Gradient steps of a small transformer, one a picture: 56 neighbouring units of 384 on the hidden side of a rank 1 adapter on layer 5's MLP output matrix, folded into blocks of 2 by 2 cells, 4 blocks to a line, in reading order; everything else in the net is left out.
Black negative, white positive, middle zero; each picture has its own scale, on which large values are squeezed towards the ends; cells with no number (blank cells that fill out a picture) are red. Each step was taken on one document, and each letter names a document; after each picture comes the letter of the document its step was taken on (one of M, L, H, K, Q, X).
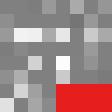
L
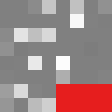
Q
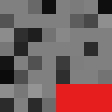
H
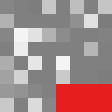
H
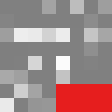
L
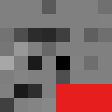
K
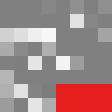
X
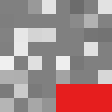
H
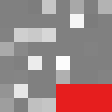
Q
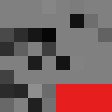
X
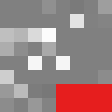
X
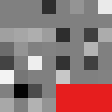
K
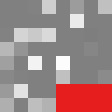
Q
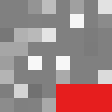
Q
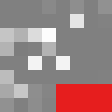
X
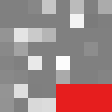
Q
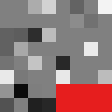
Q
